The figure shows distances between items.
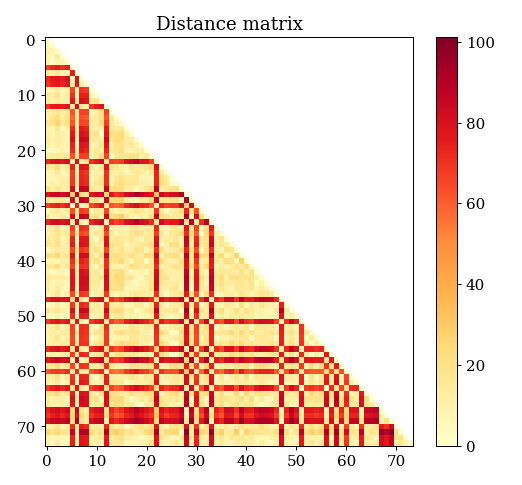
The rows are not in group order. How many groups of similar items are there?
2
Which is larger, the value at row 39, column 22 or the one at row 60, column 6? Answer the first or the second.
the first
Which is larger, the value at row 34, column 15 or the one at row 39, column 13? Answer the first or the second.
the second
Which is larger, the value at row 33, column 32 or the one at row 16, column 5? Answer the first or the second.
the first
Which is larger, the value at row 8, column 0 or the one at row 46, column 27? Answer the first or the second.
the first
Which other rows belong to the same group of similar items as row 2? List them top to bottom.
0, 1, 3, 4, 6, 9, 10, 11, 13, 14, 15, 16, 17, 18, 19, 20, 21, 23, 24, 25, 26, 27, 29, 31, 32, 34, 35, 36, 37, 38, 39, 40, 41, 42, 43, 44, 45, 46, 48, 49, 50, 52, 53, 54, 55, 57, 59, 61, 62, 64, 65, 66, 70, 71, 72, 73
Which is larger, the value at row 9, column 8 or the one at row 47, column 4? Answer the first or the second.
the second
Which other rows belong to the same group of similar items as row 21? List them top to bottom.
0, 1, 2, 3, 4, 6, 9, 10, 11, 13, 14, 15, 16, 17, 18, 19, 20, 23, 24, 25, 26, 27, 29, 31, 32, 34, 35, 36, 37, 38, 39, 40, 41, 42, 43, 44, 45, 46, 48, 49, 50, 52, 53, 54, 55, 57, 59, 61, 62, 64, 65, 66, 70, 71, 72, 73
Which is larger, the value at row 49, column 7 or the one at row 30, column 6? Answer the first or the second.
the first
